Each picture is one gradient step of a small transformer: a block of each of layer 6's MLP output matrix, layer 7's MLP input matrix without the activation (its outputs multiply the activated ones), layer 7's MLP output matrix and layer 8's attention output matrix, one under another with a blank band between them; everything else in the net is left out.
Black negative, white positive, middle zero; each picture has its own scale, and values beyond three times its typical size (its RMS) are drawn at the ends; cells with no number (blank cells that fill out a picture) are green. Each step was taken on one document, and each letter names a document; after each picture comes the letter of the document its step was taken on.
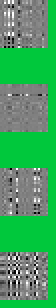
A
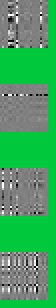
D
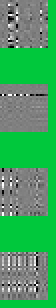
D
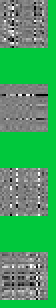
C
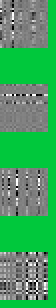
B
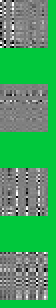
B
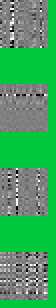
B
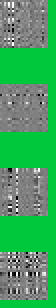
A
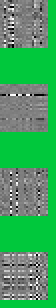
C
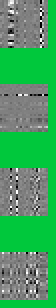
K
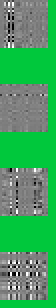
A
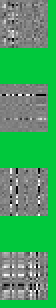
C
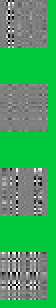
A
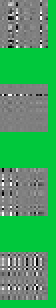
D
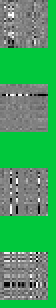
C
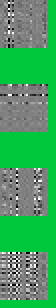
A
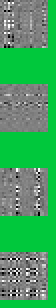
A
